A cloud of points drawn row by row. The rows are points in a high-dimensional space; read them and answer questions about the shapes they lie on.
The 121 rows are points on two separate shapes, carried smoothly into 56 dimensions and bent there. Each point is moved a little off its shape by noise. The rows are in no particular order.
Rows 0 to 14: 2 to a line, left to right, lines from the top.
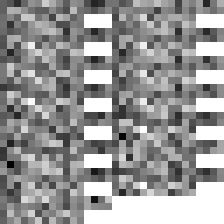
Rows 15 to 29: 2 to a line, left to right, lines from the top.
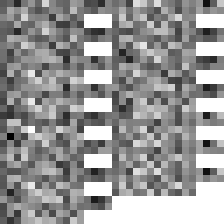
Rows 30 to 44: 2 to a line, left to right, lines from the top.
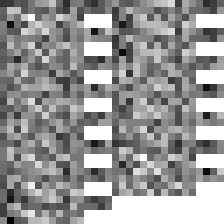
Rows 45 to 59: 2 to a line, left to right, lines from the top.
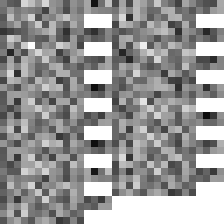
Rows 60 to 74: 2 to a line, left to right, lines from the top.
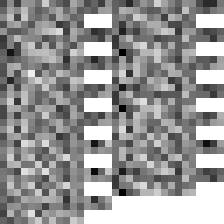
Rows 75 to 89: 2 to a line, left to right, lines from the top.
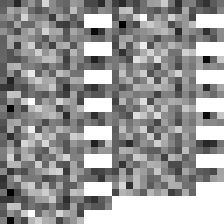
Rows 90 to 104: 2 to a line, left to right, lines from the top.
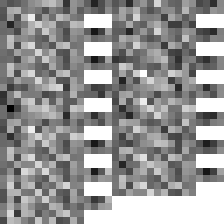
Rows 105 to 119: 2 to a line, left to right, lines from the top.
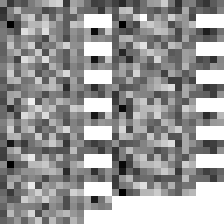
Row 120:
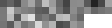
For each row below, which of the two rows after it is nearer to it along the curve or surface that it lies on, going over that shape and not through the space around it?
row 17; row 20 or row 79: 20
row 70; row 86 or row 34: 34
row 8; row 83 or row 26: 83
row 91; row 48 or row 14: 48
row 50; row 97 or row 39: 97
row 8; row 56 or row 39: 56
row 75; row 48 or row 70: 48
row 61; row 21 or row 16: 21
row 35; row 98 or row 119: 119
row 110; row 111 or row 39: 111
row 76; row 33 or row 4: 4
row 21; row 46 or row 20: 20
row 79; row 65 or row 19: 19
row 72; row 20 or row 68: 68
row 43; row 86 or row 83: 83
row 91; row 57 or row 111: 111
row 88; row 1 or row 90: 1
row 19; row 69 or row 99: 99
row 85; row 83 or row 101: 83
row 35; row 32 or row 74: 32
